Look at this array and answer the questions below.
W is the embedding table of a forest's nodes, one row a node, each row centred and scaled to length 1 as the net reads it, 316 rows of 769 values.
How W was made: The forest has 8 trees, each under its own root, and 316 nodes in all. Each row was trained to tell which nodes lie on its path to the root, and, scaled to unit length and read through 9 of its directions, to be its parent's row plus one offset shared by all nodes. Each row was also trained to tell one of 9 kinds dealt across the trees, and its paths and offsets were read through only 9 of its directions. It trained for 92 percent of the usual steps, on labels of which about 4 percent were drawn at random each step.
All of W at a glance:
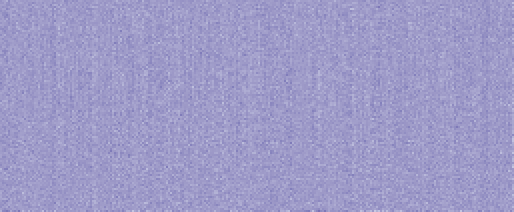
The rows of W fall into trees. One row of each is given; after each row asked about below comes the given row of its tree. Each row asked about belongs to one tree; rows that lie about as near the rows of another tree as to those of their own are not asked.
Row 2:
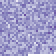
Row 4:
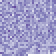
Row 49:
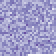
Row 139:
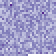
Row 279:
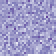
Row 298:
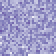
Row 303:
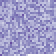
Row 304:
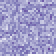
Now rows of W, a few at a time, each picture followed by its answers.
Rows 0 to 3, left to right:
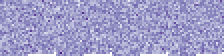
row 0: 49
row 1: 303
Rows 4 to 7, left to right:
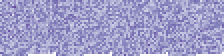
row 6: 49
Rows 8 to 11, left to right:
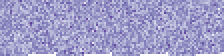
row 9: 49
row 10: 139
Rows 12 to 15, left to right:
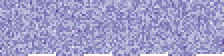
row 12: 2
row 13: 2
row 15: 139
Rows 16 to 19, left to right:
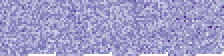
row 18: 4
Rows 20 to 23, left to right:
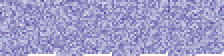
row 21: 139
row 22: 2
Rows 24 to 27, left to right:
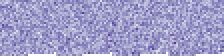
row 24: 2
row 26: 2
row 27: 303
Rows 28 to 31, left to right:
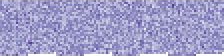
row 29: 4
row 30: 49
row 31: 4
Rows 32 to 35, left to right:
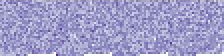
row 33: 2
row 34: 303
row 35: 2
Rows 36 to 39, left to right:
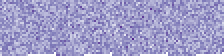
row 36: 279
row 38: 303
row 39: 139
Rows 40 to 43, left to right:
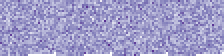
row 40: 4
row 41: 49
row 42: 49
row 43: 4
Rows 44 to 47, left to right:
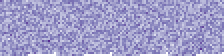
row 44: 49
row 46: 49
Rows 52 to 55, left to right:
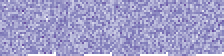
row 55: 49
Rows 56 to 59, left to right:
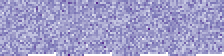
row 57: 139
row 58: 139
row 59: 298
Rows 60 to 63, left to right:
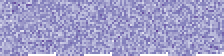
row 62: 279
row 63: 4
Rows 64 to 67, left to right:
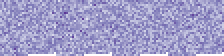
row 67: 49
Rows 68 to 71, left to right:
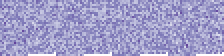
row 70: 4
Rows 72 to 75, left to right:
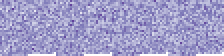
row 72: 4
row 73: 4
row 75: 49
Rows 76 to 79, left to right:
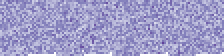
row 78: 139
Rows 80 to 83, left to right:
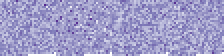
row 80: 304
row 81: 2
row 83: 49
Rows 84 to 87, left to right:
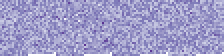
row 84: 4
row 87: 2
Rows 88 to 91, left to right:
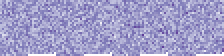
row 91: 139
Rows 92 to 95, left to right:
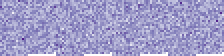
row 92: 2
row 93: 139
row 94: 139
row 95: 49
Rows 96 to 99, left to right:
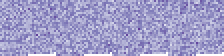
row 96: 2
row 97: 139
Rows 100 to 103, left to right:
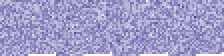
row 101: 279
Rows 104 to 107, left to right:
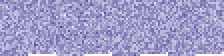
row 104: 49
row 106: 303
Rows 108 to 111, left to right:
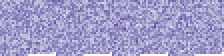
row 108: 49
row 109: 304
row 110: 2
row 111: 303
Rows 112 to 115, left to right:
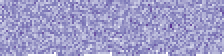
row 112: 304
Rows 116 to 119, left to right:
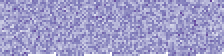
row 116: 49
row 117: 2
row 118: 304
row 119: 303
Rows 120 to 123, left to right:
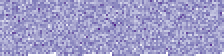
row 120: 139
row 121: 304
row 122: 2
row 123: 279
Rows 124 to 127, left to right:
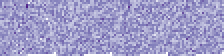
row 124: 303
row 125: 298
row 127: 4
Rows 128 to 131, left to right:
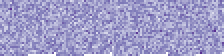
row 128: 139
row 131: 279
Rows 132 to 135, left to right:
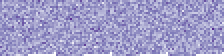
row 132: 2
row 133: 279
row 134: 303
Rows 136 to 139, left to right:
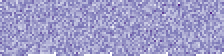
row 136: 4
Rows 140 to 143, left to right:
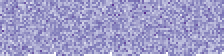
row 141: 2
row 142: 2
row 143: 4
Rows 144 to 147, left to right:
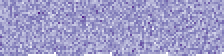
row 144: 139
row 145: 304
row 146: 49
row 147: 49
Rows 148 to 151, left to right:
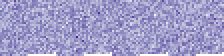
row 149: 139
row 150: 279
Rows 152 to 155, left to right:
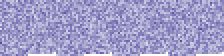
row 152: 4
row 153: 4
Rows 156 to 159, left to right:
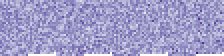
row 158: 4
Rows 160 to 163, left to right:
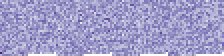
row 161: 304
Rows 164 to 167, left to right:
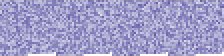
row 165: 304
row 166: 303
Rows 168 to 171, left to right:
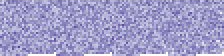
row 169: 303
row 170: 4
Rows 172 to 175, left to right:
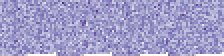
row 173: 279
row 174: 139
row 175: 279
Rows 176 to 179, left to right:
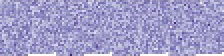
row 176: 4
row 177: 2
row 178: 49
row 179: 279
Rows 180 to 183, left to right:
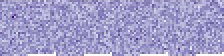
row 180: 279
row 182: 4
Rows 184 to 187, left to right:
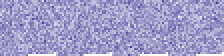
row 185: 303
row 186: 303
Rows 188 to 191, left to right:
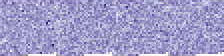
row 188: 303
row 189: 139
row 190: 304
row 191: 303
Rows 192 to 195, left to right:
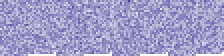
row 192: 4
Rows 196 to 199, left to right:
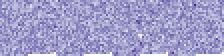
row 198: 304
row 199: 303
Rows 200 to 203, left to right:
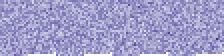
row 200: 49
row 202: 279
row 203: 303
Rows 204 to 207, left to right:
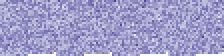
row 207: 303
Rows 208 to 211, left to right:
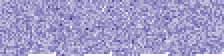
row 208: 139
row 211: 49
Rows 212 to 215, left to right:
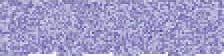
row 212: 303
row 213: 303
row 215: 279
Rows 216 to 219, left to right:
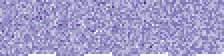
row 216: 2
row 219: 303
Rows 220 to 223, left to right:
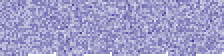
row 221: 279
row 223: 2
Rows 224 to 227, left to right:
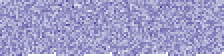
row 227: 2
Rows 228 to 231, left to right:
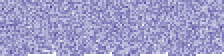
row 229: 303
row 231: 4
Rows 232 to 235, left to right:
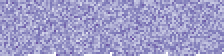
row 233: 279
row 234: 49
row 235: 304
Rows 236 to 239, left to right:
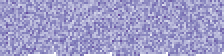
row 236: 49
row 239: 304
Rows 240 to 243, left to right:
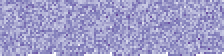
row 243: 2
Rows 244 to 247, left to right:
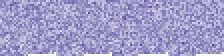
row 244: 303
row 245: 303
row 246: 279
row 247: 4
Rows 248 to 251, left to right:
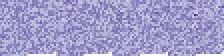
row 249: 49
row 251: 2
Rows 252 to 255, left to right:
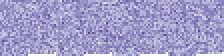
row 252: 2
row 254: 139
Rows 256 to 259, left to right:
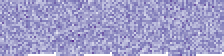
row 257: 2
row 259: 4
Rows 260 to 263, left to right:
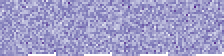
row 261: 304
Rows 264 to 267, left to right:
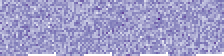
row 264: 4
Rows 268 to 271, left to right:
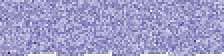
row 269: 49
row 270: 2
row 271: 139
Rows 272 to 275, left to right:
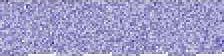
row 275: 49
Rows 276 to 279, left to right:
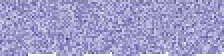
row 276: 4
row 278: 4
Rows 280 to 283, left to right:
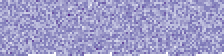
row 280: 4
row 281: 2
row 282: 304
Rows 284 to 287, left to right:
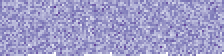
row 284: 2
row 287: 2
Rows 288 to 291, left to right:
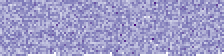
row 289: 304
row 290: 298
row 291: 139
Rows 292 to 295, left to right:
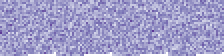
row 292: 49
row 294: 49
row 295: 4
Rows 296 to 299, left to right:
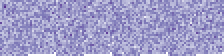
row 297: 4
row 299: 298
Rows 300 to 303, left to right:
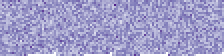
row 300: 4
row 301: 2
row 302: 4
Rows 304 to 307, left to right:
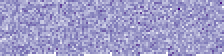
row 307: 279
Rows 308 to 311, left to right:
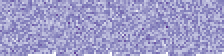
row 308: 4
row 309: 303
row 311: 303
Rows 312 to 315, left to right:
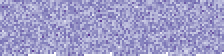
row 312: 2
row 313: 139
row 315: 2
